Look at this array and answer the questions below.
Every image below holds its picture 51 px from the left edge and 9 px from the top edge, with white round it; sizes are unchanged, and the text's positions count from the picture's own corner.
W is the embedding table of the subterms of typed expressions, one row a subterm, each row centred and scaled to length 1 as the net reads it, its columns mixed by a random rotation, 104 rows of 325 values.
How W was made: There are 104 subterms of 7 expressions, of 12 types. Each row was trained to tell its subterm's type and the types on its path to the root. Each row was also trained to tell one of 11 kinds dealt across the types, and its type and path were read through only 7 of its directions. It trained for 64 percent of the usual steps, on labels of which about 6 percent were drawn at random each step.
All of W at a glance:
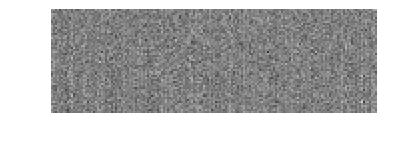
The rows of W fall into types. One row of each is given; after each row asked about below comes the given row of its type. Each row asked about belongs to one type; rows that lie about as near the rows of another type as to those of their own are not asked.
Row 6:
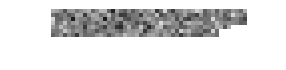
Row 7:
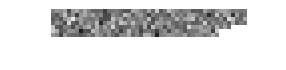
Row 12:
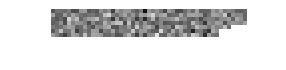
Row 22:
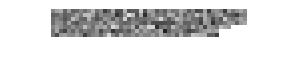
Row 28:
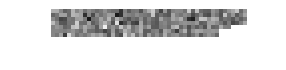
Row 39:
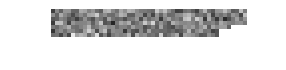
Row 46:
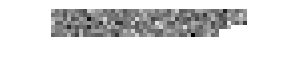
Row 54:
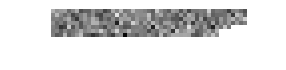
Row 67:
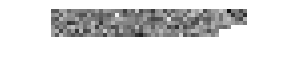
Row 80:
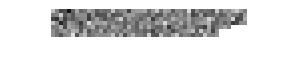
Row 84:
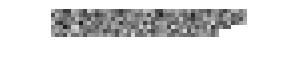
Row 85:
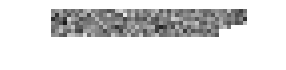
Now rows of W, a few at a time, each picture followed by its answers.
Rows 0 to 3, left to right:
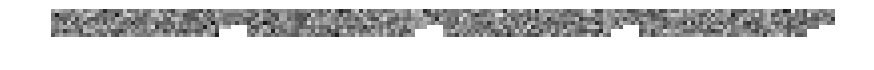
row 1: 67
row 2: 12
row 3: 39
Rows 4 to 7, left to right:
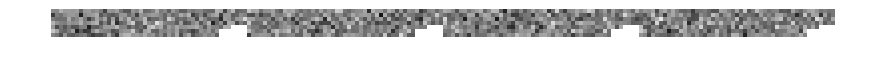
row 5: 46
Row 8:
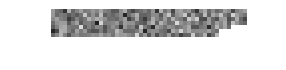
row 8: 39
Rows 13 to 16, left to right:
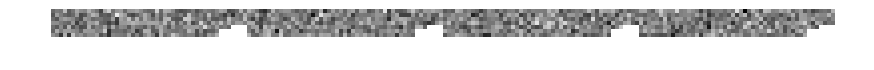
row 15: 6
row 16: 84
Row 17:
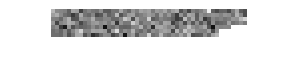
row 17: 54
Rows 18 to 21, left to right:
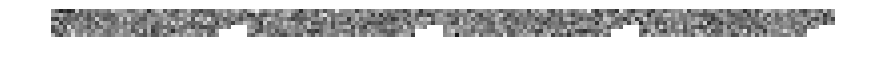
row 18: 39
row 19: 7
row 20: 28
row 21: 28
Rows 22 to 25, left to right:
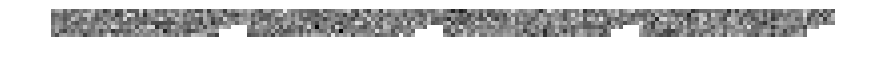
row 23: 80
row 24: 39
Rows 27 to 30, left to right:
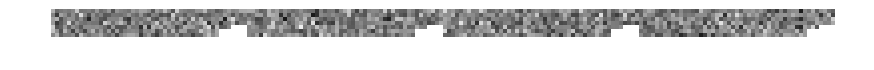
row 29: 80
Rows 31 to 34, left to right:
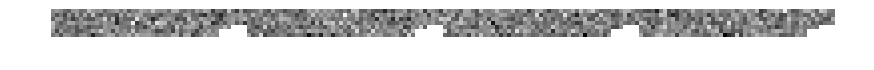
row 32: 67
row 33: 46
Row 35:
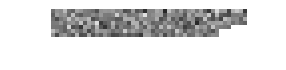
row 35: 67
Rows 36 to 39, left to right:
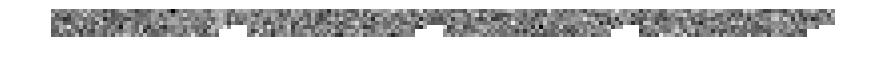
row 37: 6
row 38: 39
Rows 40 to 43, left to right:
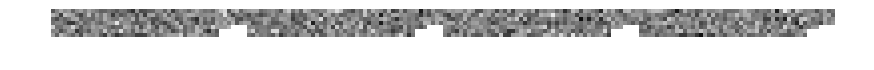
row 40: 12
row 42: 12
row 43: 6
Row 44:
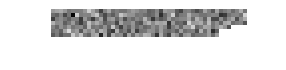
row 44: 80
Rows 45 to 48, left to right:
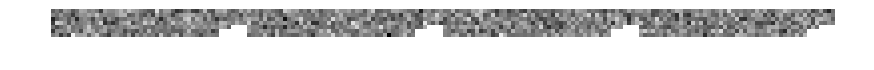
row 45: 39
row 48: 46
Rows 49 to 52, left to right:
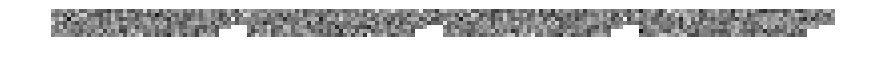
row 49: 80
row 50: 6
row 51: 80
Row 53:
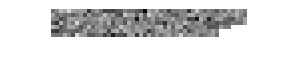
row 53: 12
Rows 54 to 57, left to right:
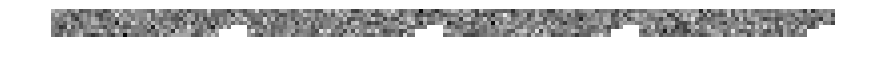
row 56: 84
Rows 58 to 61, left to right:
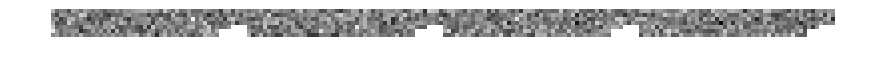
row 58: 80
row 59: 67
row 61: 28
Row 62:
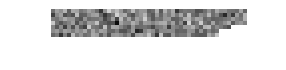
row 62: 54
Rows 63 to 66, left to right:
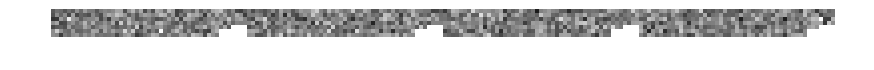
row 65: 12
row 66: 7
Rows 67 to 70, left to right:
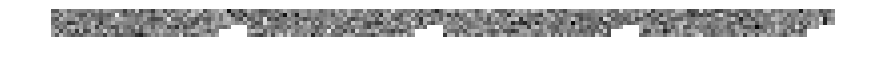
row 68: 46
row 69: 28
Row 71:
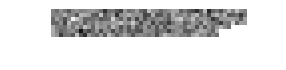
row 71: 22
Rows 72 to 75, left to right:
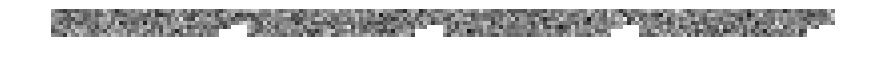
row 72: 28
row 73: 7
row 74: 7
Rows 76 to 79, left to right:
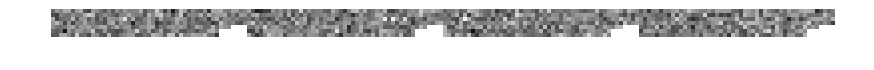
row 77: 39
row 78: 22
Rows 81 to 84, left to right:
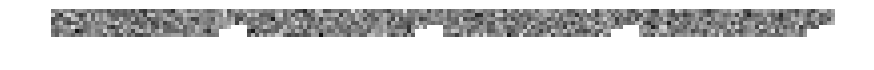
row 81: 12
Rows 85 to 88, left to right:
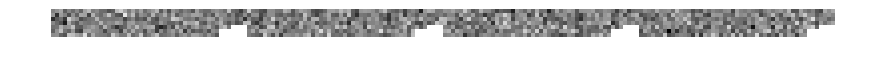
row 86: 84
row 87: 84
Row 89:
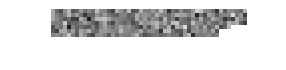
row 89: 6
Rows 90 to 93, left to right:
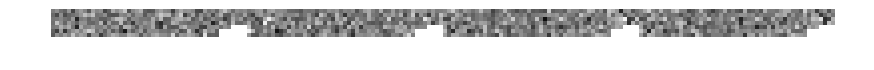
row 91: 7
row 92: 7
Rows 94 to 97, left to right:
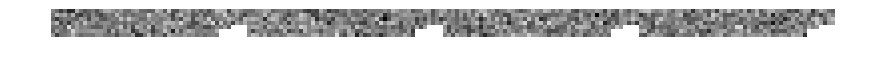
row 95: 28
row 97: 7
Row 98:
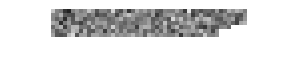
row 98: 80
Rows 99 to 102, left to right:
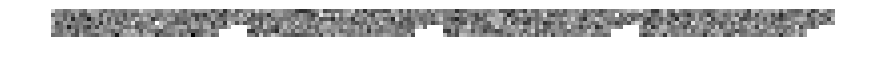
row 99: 46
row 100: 85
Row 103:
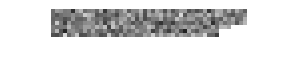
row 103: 22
